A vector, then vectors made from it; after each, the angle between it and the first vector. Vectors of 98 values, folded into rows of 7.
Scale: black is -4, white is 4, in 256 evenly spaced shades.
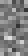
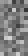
nearly parallel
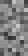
nearly opposite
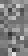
orthogonal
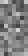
partly aligned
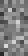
partly opposed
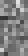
orthogonal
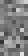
orthogonal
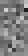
partly aligned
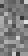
orthogonal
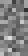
nearly parallel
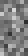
orthogonal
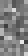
partly aligned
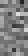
partly aligned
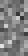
orthogonal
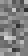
nearly parallel
